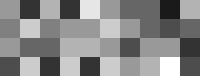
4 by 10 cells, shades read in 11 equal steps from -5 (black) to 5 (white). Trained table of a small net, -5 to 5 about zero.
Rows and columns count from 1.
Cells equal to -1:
6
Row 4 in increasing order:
-3 -3 -2 -2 1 2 3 3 3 5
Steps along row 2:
up down up same up down down down up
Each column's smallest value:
-2 -3 -3 -3 -3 1 -2 -1 -4 -3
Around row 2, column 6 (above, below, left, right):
1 1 1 1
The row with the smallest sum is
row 1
